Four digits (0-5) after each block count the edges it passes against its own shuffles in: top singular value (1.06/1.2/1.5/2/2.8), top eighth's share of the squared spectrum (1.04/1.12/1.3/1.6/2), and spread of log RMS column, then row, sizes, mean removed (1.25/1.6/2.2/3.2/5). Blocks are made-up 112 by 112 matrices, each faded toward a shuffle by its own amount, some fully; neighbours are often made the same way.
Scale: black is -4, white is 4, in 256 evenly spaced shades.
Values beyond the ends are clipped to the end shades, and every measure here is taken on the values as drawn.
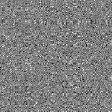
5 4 3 3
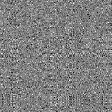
4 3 2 2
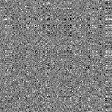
5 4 3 3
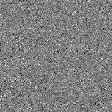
4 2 1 1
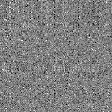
4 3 2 1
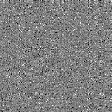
4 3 2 2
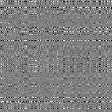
5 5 3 4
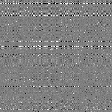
5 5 2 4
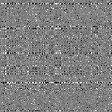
5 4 2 3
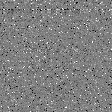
3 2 0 1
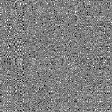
4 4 3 2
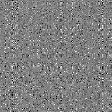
4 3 3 2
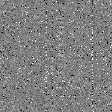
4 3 2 1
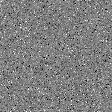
0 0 0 0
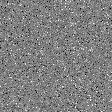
0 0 0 0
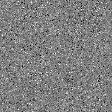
2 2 2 0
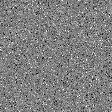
1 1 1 0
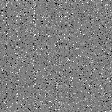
4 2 2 0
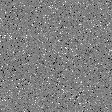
0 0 0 0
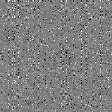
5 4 3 2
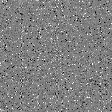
3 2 1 0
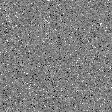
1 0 1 0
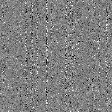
2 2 3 0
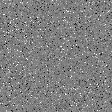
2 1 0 0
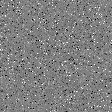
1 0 0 0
